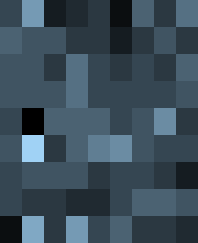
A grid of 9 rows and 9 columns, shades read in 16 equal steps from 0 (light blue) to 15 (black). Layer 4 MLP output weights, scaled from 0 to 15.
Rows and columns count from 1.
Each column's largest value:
14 15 13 12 12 14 11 11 13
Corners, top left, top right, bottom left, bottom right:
10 7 14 12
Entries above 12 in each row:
2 1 0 0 1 0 1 0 1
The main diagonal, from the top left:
10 9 11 7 8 5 10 8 12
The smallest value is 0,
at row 6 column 2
